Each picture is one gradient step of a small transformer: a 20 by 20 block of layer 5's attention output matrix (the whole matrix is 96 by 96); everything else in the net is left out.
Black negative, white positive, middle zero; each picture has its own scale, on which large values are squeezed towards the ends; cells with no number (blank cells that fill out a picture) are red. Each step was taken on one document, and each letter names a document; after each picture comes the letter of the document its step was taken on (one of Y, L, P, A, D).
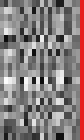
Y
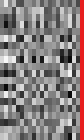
Y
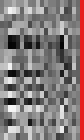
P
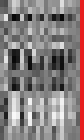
P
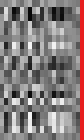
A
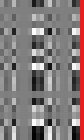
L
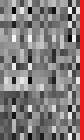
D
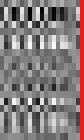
A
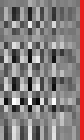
A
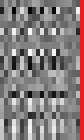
A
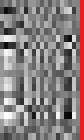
Y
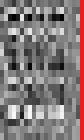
P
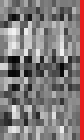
P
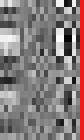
Y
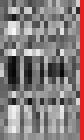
P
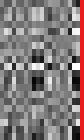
L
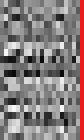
P
